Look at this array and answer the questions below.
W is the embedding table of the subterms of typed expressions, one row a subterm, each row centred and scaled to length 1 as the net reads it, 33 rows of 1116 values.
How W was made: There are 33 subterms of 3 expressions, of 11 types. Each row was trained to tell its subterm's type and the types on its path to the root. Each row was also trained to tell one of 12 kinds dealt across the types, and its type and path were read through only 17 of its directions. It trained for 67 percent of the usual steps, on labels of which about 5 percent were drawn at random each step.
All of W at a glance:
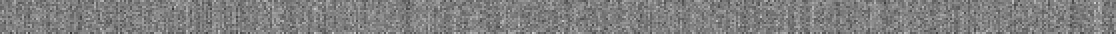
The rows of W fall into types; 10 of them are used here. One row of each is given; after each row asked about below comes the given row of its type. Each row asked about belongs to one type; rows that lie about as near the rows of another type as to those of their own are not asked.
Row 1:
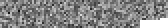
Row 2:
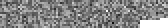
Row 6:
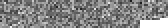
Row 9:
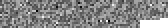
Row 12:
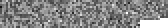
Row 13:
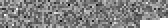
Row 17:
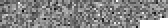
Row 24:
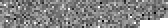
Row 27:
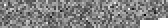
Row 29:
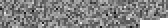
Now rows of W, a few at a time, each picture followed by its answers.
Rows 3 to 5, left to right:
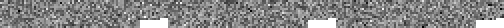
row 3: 2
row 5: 2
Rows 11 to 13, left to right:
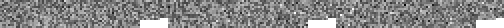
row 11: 17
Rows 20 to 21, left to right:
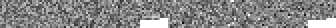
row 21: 24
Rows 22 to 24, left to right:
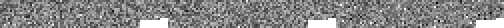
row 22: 12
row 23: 12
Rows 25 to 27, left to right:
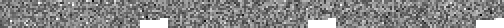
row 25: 29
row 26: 9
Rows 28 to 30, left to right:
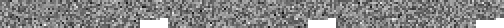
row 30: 27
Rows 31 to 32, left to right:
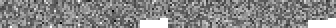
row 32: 17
